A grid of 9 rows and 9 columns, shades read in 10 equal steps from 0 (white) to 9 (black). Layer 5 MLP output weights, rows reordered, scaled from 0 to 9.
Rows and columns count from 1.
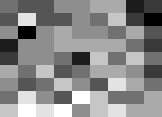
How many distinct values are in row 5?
5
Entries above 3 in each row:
7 7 7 5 7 5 6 5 1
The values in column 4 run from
0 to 6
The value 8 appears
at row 1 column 8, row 4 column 1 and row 5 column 5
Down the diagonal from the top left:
5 1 4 3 8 3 1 5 3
